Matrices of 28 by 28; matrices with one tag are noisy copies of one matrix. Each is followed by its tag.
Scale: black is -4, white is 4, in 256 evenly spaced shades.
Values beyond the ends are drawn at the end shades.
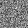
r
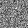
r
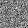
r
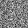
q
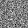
q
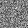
r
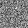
r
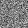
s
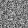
q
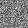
r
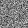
s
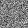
s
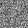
r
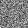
s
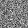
q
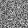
q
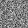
q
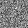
r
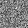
r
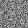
q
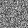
r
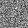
r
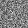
q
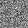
r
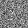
q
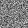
s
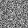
q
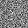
q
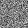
s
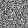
q
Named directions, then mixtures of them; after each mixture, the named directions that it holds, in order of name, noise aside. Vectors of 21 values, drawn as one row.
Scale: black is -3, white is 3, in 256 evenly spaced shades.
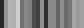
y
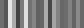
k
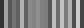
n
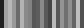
k, n, y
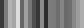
y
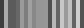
n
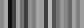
k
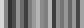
k, n, y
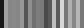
n, y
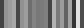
k, n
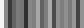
k, n, y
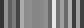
k, n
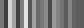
k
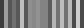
n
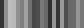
k, n, y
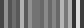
n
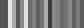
k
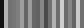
n, y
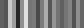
k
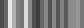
k, y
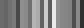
k, n, y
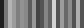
k, n, y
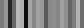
k, n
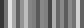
k, n, y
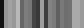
y
